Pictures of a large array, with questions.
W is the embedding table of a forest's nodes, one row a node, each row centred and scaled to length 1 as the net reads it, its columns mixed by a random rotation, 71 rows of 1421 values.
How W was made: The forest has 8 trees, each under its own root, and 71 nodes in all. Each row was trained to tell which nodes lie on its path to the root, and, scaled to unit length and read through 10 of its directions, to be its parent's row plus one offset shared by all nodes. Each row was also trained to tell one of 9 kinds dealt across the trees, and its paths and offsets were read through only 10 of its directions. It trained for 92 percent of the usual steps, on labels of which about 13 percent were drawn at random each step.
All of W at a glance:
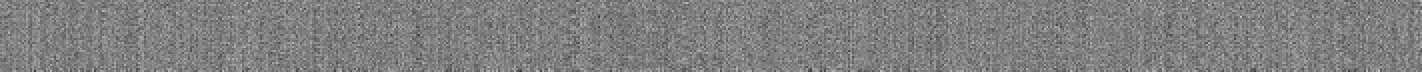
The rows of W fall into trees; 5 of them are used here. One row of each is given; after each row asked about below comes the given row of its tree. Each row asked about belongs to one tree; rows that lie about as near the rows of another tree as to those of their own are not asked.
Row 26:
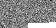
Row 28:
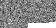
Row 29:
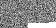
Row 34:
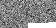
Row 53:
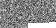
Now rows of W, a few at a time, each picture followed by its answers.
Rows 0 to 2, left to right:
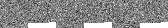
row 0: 34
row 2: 29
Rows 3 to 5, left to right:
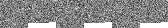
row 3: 28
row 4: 53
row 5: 28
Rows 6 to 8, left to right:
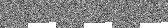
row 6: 28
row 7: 34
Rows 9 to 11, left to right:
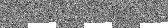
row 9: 34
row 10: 53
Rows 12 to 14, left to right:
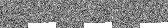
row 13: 34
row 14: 53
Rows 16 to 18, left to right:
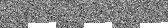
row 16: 29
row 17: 29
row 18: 53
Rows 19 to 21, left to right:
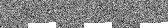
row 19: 34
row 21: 29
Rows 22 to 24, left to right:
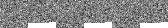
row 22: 53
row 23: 29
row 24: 53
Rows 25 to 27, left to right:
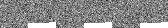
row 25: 34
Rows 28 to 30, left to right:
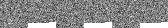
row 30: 53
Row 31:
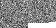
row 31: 29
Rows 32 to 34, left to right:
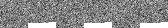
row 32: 53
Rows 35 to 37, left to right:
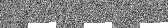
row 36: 34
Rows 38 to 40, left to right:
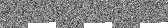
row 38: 53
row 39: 34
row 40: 53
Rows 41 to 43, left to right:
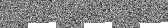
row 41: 26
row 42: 53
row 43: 28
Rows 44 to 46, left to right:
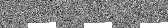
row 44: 26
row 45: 53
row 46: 34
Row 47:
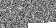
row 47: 53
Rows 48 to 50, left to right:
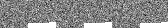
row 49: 53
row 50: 29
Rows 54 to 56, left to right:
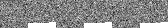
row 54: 29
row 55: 34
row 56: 53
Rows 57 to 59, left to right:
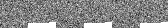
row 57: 29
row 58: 29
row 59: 29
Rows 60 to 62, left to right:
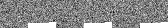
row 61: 29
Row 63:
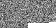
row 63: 26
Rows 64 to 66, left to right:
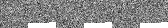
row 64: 29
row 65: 34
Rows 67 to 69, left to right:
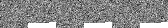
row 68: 34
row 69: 34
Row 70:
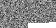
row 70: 34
